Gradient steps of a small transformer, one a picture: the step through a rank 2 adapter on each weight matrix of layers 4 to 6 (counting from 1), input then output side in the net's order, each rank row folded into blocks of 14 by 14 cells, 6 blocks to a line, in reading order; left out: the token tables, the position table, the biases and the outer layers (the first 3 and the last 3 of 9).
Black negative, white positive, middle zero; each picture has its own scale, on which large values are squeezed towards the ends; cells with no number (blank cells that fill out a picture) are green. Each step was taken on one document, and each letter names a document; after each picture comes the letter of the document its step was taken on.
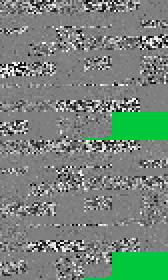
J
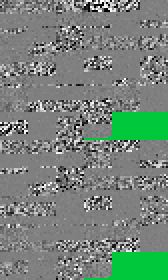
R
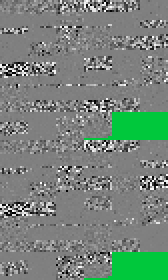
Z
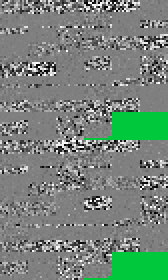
J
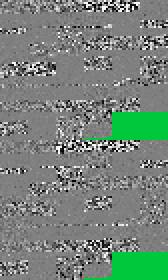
J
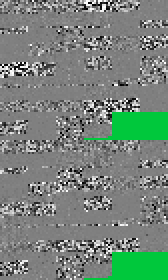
J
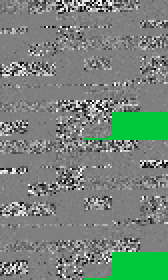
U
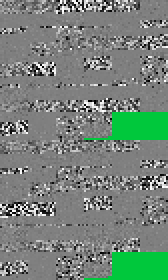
Z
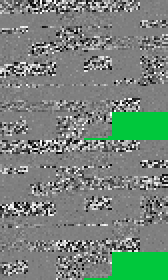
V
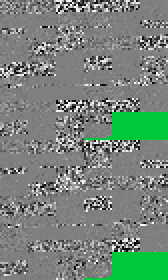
R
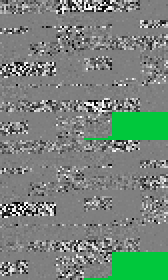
Z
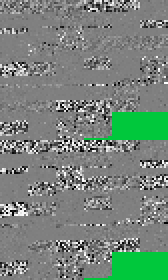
U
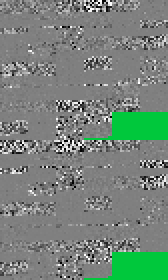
U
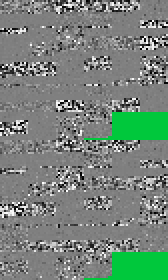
J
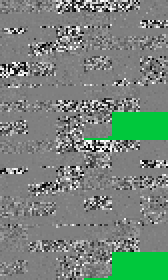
R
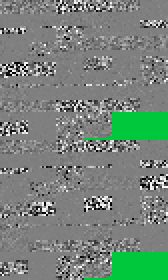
Z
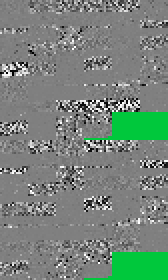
U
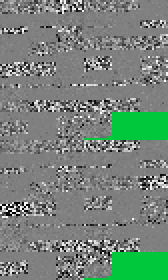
Z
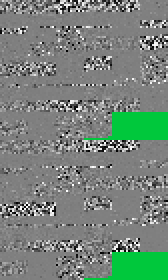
Z
